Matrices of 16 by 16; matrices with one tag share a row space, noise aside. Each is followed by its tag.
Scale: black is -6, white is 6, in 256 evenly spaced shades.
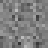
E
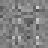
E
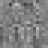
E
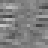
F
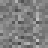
E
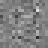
E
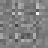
E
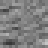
F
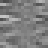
F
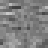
F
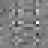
E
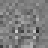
E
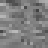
F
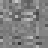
E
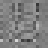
E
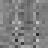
E
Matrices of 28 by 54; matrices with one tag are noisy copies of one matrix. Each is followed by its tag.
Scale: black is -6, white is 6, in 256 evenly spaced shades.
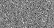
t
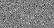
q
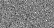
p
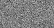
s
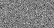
q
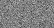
s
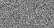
q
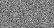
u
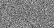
p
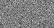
s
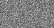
u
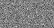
q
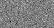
t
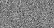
u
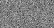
u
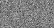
u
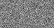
q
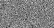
p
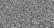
s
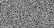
u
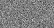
s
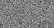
s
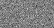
q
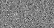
u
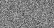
u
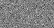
q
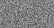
t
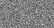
q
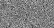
p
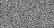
u
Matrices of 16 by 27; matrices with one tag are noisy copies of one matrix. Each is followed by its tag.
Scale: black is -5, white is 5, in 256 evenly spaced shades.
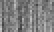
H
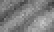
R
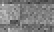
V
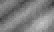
R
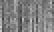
H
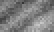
R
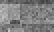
V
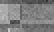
V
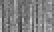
H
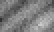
R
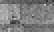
V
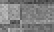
V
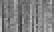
H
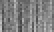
H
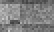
V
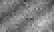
R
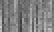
H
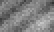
R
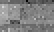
V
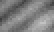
R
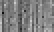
H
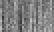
H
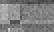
V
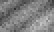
R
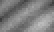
R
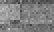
V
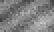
R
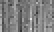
H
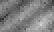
R
